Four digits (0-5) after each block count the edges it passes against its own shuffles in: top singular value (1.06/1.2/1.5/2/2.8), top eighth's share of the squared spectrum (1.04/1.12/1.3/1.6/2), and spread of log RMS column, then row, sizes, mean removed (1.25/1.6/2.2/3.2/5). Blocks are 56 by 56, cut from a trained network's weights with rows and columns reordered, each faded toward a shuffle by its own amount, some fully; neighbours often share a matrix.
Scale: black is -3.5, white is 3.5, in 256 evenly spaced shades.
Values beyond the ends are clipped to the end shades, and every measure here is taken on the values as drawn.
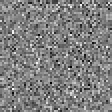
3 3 2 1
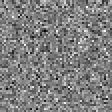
3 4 2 1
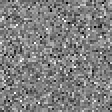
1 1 0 0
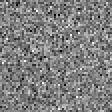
0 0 0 0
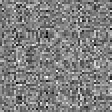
4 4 3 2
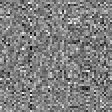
3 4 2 1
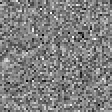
0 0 0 0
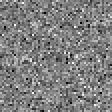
1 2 0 0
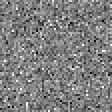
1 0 0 0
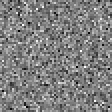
0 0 0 0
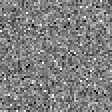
0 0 0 0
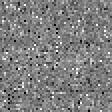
1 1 0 0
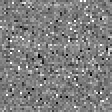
1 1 0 0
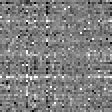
4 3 2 1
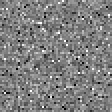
1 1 1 0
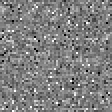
1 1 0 0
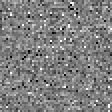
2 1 1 0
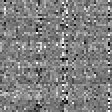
3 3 3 0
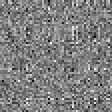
3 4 2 2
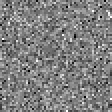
2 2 0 0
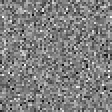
0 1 0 0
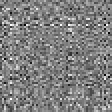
4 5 3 3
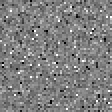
0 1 0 0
